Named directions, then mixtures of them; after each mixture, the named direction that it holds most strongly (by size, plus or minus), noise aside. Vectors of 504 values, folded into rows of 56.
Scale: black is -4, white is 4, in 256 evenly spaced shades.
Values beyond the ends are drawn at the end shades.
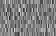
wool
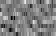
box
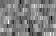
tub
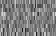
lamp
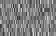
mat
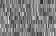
wool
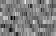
box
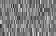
mat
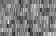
tub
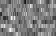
box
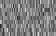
mat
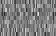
lamp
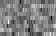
tub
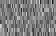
mat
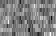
tub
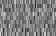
lamp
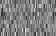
lamp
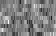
tub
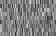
mat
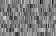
wool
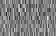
wool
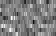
box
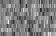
tub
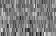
lamp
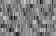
box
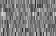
lamp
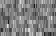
tub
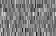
lamp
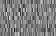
wool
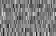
lamp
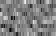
box
